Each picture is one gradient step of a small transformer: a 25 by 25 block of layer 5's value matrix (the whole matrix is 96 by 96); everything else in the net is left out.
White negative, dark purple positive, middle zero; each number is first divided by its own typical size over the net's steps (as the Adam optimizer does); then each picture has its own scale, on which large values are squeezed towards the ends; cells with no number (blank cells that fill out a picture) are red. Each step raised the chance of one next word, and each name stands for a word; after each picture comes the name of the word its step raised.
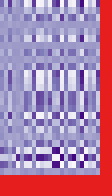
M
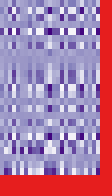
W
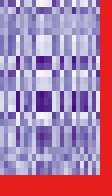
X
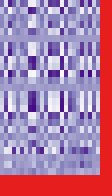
X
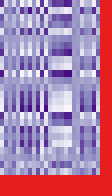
X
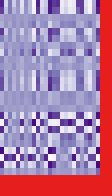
M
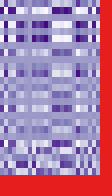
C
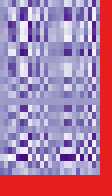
C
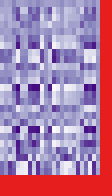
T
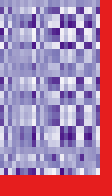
T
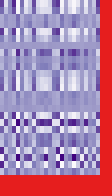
M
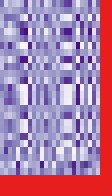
T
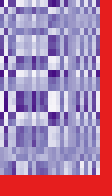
X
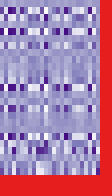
W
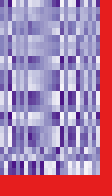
X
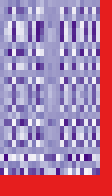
C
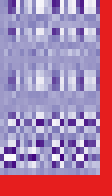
M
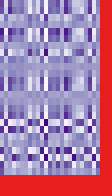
M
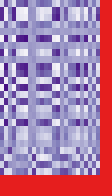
C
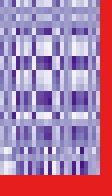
X
